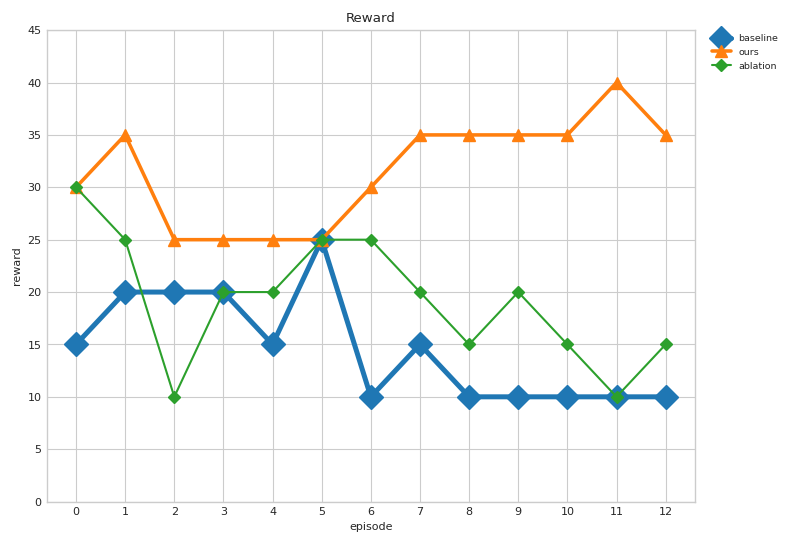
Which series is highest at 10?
ours
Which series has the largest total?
ours
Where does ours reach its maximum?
11
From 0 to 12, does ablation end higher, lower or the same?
lower
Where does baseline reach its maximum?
5
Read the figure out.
Title: Reward
x-axis: episode, ticks 0 1 2 3 4 5 6 7 8 9 10 11 12
y-axis: reward, ticks 0 5 10 15 20 25 30 35 40 45
Legend: baseline, ours, ablation
Values:
baseline: 15 20 20 20 15 25 10 15 10 10 10 10 10
ours: 30 35 25 25 25 25 30 35 35 35 35 40 35
ablation: 30 25 10 20 20 25 25 20 15 20 15 10 15
